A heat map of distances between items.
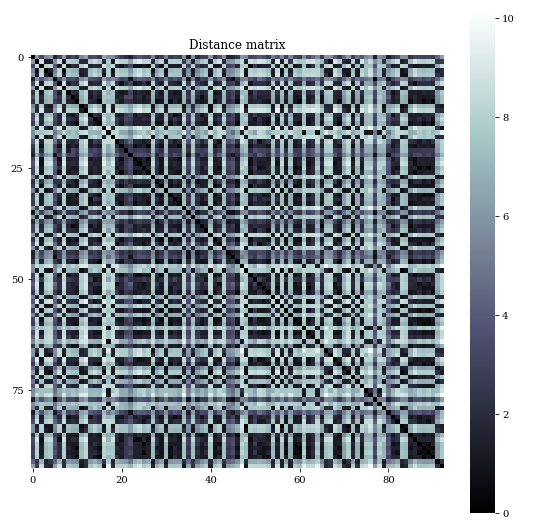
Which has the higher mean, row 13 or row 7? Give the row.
7
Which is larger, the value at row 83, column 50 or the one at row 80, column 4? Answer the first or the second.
the first
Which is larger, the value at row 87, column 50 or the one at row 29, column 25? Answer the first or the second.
the first
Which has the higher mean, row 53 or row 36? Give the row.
36
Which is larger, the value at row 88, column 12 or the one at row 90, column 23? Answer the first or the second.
the first
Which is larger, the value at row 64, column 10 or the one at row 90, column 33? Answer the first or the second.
the first
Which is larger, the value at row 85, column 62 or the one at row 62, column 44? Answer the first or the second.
the second
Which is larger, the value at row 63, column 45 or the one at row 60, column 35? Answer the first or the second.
the first
